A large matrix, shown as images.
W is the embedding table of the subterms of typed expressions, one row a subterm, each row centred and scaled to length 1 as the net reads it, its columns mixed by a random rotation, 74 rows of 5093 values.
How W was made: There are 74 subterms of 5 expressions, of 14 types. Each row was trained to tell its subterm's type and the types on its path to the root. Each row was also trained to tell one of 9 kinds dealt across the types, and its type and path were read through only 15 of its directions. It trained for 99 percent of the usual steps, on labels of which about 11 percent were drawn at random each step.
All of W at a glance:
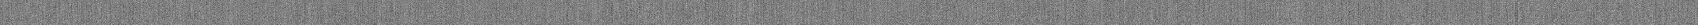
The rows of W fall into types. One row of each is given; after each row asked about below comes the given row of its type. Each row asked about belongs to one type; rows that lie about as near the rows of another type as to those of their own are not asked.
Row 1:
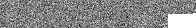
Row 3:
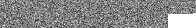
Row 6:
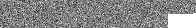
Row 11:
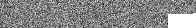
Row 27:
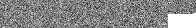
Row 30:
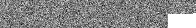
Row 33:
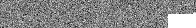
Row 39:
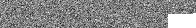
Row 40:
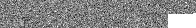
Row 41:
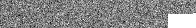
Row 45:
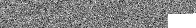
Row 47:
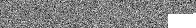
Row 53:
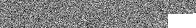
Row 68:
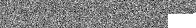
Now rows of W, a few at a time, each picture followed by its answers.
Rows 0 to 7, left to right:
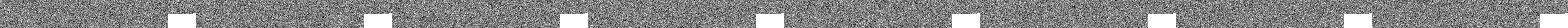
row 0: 1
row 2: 40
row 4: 33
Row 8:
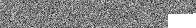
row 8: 1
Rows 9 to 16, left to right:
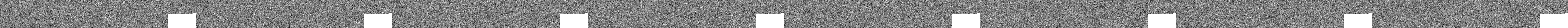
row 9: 41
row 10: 11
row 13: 68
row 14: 1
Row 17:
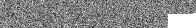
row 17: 27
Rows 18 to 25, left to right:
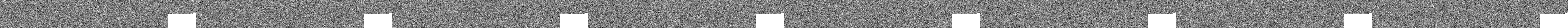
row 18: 33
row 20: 40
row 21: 41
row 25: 27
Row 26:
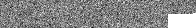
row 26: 41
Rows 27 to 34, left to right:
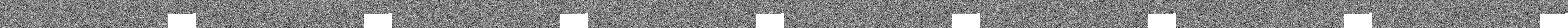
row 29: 68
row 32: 68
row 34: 40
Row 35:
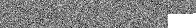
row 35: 47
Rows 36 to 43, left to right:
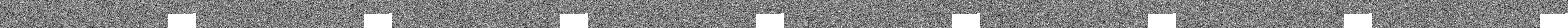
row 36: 41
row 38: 47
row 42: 30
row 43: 27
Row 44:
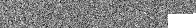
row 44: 47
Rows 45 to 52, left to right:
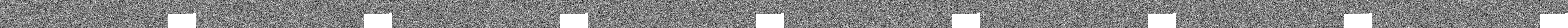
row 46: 33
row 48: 6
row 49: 68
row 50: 40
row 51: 68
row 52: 1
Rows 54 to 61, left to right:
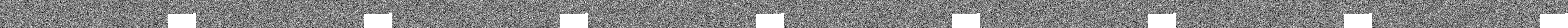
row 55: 47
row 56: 33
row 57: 45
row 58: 11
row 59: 33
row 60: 53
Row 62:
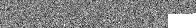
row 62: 27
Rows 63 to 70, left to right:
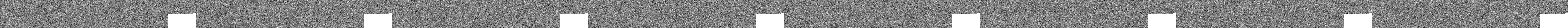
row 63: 45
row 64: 41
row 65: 27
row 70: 47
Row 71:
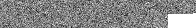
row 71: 6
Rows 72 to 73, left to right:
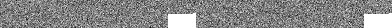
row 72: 6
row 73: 30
